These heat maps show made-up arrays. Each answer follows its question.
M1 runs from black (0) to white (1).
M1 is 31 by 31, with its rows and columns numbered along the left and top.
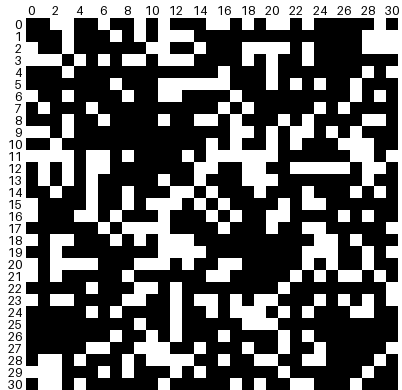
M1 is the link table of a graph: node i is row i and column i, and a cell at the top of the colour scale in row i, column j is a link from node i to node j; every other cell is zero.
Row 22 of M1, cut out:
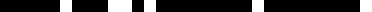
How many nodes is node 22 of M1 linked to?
6
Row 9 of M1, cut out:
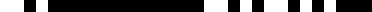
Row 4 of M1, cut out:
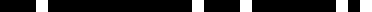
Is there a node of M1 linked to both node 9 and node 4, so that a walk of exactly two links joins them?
yes
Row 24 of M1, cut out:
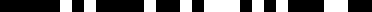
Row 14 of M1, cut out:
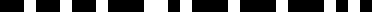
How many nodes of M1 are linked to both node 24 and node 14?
6
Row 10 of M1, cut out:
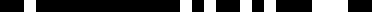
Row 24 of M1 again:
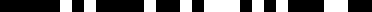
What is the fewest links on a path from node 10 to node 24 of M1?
2
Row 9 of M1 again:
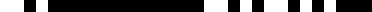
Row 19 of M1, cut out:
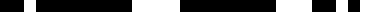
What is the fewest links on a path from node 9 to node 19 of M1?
2
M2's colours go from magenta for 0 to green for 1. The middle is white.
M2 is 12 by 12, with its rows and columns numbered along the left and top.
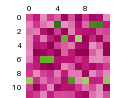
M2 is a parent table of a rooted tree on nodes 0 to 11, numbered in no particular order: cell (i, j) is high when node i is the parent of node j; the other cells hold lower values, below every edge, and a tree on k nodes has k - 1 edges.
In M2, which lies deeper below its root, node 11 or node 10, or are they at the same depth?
node 11
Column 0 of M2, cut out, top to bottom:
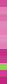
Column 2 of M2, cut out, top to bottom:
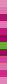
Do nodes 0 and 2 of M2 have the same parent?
no
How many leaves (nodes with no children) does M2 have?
8
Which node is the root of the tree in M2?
1
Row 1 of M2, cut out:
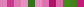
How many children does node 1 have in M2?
3
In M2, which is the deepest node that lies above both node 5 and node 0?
9
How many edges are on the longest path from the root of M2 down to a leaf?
4
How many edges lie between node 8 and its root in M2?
2
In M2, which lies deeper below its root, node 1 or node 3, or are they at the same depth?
node 3
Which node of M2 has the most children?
9
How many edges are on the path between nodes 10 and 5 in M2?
5
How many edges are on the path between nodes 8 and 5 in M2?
4
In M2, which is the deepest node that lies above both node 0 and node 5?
9
